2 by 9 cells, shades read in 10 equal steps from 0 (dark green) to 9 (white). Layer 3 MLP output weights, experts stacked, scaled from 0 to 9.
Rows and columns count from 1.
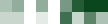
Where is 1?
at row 1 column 7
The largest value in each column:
7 7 9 8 9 4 7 3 6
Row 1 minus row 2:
-1 -2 0 -3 0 2 -6 -3 -6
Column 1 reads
6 7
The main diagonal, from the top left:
6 7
